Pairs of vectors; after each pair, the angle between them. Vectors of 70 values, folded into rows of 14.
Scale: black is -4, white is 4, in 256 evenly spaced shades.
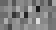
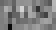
partly aligned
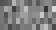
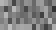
nearly opposite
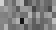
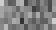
nearly parallel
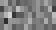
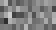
nearly parallel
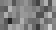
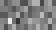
partly opposed
